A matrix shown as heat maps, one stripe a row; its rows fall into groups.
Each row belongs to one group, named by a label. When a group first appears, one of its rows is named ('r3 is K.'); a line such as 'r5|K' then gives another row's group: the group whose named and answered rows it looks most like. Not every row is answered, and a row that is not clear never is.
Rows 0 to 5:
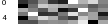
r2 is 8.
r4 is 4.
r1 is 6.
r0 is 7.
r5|6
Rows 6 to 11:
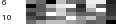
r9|4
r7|4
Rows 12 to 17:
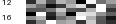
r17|4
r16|7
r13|7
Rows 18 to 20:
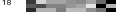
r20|4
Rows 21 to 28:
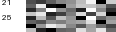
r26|6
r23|4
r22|7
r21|6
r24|7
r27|4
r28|7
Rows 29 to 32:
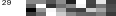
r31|4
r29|7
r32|4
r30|7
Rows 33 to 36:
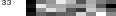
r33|4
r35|4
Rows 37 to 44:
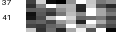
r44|7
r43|6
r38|4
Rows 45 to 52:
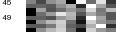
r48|4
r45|7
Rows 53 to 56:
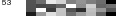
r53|4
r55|8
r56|4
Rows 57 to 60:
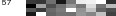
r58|6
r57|7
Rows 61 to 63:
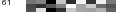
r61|7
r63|7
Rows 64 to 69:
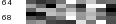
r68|6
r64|6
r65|8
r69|7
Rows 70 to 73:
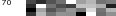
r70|6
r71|7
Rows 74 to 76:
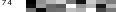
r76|6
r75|6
